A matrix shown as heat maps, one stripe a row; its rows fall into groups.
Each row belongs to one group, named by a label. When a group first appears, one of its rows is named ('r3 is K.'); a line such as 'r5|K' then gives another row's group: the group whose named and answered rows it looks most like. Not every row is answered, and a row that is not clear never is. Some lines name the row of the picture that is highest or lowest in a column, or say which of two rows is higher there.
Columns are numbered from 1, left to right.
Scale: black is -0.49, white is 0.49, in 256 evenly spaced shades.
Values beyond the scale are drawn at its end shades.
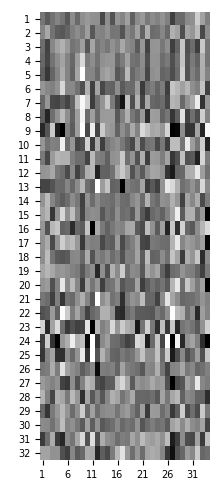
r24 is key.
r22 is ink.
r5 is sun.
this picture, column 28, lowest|9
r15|key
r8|sun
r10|key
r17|key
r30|key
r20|key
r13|ink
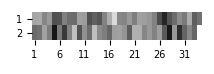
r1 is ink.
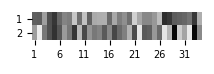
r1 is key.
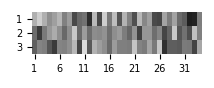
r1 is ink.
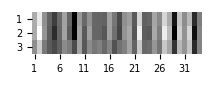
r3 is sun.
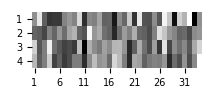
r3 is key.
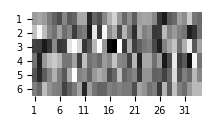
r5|sun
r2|ink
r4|sun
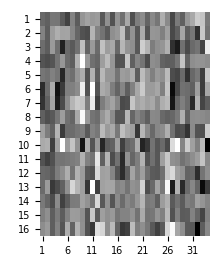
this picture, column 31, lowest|7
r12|ink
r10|key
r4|sun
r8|sun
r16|ink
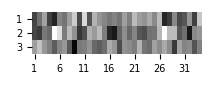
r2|ink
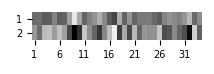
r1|sun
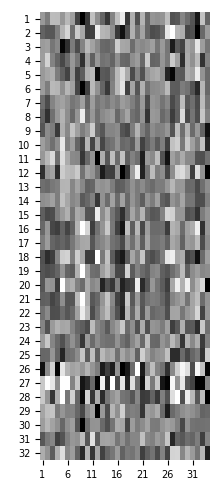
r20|key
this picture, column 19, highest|27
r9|key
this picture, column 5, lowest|3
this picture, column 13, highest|27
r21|sun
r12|key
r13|ink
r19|sun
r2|ink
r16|sun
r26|key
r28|key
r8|sun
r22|sun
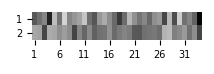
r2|key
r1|key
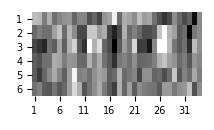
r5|sun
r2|ink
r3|ink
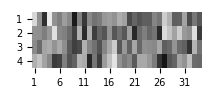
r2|key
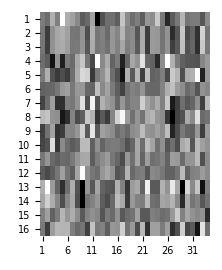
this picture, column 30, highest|13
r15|key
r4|ink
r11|sun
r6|ink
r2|sun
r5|sun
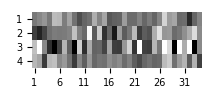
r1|ink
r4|key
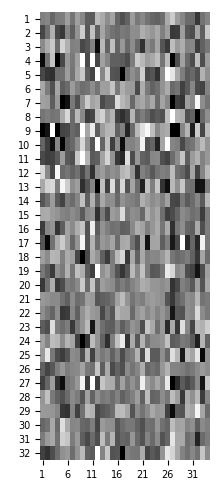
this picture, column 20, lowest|12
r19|ink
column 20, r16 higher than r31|Yes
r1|ink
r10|ink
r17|sun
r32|ink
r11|sun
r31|ink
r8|ink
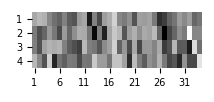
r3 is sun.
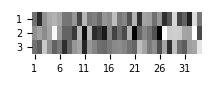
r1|sun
